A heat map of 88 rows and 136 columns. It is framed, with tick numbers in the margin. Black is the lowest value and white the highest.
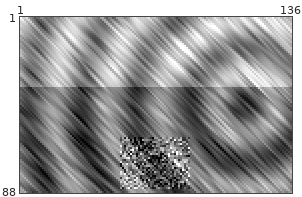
Odd patch: rougher, in the bottom middle. Rings: centred on the middle right. Seam: horizontal, 40% of the way down, the top part higher. Ninth with the lowest average: bottom left. Roughest part: bottom middle. Mirror symmetry: none.
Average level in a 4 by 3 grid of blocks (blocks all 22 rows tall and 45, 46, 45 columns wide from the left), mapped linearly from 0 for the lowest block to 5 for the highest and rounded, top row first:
4 5 5 / 3 3 4 / 0 1 2 / 0 1 1
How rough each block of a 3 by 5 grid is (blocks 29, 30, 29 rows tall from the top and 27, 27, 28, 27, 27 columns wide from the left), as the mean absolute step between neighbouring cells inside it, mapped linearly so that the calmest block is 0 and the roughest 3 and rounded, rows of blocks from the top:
0 0 0 0 0 | 0 0 0 0 0 | 0 1 3 1 0
